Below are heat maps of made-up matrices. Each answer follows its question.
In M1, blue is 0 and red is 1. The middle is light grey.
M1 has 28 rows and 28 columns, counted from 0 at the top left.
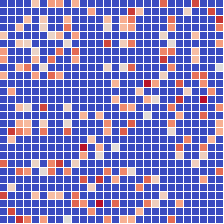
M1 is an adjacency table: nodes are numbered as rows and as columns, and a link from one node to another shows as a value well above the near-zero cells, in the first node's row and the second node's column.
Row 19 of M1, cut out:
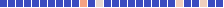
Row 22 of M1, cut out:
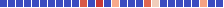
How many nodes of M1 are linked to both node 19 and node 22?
3
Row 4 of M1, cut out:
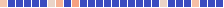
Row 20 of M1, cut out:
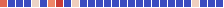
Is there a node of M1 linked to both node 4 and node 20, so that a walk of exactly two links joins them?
yes
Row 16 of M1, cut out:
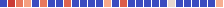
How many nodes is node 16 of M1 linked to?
9
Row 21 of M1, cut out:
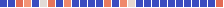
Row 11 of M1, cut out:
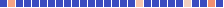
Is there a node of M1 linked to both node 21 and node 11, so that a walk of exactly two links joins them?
no
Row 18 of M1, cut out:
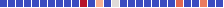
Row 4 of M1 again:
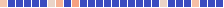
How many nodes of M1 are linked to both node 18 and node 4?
0
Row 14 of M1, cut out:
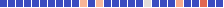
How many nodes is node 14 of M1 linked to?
5
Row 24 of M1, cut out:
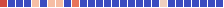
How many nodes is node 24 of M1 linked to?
6
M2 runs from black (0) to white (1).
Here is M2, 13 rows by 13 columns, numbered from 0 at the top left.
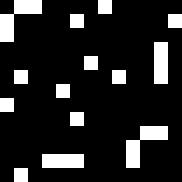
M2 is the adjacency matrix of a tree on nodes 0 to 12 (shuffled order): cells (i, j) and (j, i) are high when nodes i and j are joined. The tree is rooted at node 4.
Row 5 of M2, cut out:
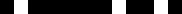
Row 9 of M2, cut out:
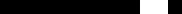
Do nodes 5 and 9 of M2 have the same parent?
yes
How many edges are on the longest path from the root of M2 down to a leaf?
5
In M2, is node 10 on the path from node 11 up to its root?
no
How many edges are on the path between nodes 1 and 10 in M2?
4
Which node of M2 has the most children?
11
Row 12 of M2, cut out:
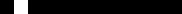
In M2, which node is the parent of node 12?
1
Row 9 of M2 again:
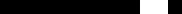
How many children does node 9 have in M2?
1
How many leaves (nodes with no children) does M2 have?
7
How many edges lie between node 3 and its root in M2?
2
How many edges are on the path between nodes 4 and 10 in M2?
3
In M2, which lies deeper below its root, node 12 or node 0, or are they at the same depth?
the same depth
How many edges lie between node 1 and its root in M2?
3
